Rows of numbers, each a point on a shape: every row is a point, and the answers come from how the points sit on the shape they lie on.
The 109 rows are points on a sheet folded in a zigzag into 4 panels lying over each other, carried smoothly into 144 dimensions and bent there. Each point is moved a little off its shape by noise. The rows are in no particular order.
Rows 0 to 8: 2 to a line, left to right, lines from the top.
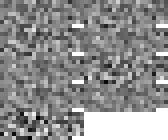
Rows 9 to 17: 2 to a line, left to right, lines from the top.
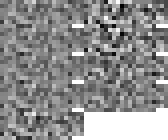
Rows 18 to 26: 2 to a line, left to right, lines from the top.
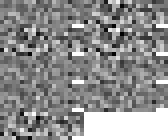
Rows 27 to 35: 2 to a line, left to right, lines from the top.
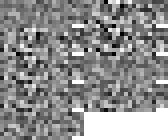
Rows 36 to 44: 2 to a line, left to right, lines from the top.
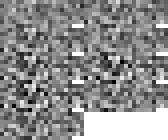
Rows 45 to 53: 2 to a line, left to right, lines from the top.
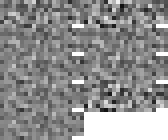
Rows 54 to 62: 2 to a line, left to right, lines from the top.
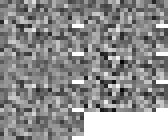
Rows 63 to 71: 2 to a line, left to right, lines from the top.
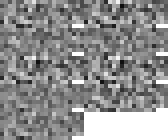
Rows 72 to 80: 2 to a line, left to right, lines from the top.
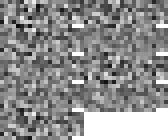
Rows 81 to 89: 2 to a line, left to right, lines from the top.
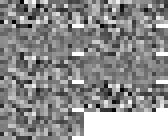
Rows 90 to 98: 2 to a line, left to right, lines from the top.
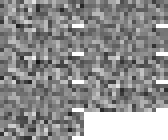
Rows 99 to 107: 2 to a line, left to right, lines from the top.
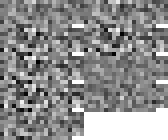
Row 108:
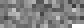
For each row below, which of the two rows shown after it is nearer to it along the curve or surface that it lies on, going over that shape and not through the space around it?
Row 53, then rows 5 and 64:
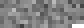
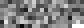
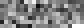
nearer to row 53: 5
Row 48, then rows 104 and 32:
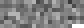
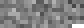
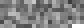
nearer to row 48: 32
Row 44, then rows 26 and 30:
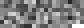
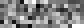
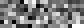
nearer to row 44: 30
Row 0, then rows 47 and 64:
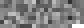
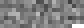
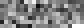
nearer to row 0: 47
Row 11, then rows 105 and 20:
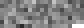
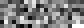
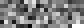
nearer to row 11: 105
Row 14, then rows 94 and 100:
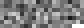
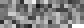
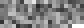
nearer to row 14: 94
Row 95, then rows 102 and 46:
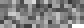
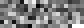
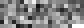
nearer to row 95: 102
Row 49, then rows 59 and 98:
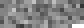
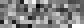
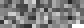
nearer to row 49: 59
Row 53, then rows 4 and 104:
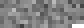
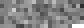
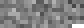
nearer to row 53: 4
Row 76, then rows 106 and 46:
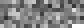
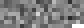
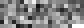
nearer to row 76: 106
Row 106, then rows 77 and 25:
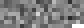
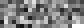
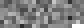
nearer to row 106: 25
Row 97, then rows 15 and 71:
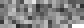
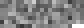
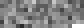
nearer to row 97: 15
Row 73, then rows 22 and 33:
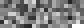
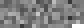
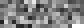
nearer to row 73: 22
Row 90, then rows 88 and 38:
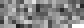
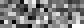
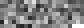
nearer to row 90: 38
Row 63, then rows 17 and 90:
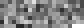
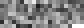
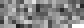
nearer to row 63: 90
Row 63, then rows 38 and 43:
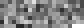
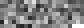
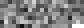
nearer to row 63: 43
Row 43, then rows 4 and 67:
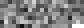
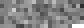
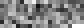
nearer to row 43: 4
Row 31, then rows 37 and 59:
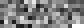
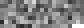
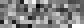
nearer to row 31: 37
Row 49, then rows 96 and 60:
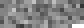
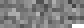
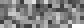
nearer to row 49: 96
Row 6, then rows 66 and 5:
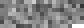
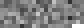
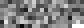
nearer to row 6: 66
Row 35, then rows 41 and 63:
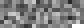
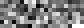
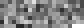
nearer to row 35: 41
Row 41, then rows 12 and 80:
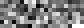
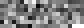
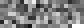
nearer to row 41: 80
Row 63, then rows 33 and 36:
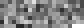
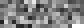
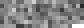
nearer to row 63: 36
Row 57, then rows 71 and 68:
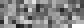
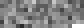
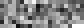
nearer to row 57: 71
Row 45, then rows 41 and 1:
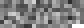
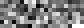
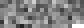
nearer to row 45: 41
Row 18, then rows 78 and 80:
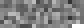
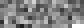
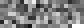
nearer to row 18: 80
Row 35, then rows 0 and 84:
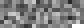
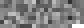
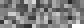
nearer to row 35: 84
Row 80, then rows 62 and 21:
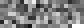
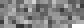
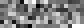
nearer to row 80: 21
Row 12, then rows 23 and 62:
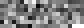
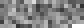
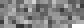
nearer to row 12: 23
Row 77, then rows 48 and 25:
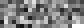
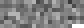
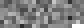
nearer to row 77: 25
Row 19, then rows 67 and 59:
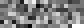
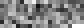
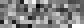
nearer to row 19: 59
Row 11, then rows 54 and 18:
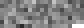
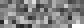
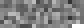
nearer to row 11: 54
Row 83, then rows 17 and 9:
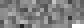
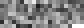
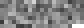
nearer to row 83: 9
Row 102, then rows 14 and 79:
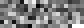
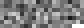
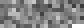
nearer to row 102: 14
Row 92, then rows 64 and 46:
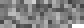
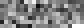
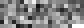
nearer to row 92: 64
